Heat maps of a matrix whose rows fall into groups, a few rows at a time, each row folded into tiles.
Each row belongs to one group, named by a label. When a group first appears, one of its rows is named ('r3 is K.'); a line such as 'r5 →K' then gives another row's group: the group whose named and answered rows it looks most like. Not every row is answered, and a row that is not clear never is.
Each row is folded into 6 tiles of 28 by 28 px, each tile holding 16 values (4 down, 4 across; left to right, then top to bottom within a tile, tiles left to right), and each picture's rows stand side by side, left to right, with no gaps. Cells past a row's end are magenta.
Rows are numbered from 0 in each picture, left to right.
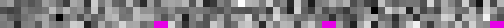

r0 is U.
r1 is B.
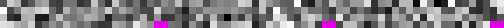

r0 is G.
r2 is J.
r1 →U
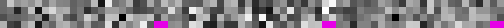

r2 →U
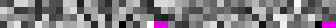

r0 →J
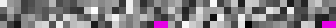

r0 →B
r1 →G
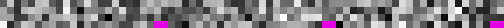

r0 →G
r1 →U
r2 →J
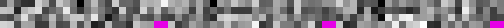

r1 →B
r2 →B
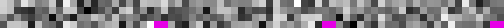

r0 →J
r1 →U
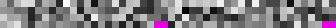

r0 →J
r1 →J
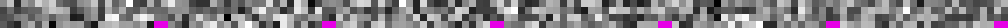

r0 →U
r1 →B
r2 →J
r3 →G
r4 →B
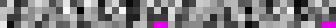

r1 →G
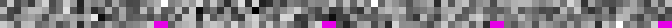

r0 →G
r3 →J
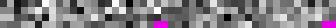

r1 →U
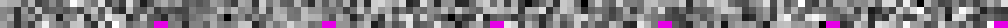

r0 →B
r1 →U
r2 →G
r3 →G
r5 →J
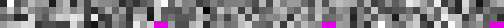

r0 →G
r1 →U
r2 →B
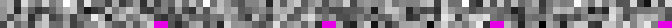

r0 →J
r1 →U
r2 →U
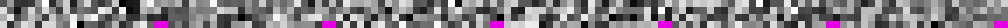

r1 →U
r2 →J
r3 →G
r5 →G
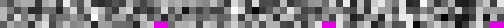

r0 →J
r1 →J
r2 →G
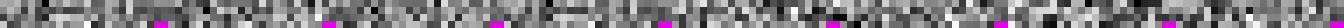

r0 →B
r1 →U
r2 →U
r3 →B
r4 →J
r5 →B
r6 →G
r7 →B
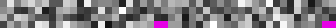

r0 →J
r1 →B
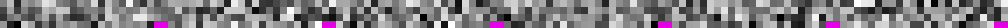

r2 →B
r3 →B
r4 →G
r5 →J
